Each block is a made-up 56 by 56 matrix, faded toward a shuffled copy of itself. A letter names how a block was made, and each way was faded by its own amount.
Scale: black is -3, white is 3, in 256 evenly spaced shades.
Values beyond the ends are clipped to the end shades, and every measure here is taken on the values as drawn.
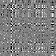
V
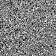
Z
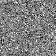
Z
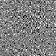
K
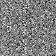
Z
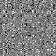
K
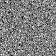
Z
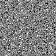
Z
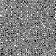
K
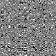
K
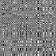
V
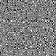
K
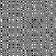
V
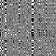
V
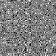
K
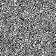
Z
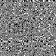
K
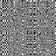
V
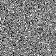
Z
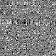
K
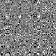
K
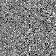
Z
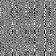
V
